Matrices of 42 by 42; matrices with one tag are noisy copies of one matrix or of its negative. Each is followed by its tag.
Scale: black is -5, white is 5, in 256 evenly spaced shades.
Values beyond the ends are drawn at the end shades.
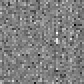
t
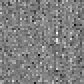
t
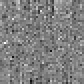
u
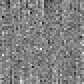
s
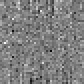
u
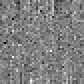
u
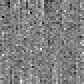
s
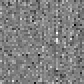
t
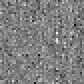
t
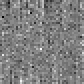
s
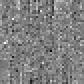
u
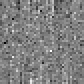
u
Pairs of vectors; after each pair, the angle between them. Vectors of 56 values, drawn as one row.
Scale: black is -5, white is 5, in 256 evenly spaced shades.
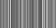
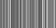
nearly parallel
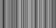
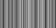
nearly parallel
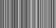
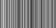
partly opposed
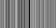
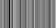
orthogonal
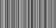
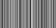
partly opposed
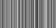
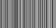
partly opposed
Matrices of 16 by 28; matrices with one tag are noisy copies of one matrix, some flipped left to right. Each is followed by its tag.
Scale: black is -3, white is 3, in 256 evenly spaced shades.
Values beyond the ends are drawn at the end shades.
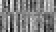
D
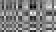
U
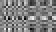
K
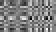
K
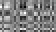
U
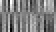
D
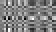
K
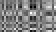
U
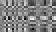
K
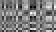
U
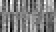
D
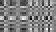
K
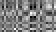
U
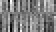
D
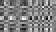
K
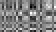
U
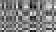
U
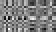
K
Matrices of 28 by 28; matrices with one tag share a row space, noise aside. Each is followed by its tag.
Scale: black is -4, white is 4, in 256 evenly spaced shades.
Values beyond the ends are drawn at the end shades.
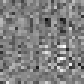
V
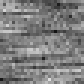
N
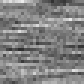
N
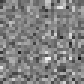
V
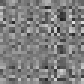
V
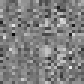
V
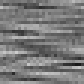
N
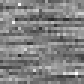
N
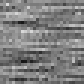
N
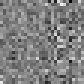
V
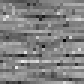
N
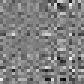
V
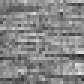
N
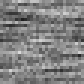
N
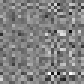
V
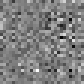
V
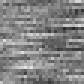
N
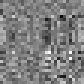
V
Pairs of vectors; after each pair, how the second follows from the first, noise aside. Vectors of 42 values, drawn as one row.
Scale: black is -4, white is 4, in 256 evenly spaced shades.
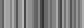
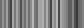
wrapped around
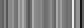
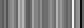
copied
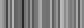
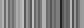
reversed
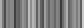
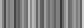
copied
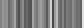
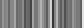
copied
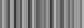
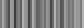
copied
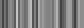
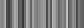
reversed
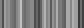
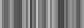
wrapped around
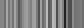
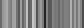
wrapped around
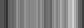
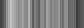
reversed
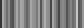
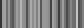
copied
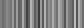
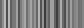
reversed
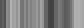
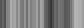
copied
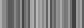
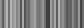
wrapped around
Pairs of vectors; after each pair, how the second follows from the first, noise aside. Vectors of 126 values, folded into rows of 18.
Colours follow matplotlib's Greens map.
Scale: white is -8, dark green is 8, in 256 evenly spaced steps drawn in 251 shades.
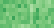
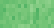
shrunk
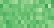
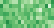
scaled up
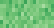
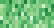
scaled up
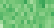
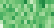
scaled up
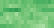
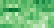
scaled up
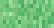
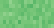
shrunk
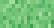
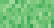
copied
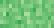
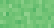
shrunk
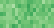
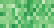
scaled up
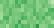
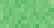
shrunk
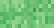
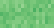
shrunk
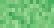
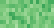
copied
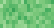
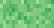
copied
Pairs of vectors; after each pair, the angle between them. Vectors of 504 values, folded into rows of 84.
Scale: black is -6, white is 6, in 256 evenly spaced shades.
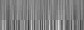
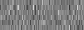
orthogonal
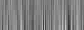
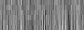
nearly parallel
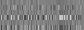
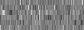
orthogonal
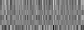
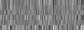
nearly opposite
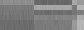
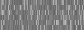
orthogonal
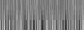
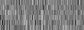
partly opposed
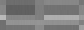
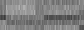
nearly opposite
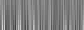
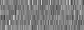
orthogonal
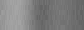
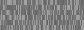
orthogonal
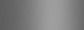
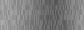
nearly opposite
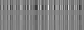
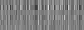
nearly parallel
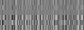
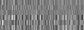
nearly opposite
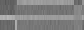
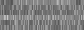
partly aligned
